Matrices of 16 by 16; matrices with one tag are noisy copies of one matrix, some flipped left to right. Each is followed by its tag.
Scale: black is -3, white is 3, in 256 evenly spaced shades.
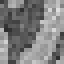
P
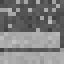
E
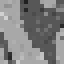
P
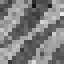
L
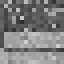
E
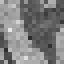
P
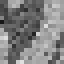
P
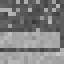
E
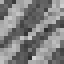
L
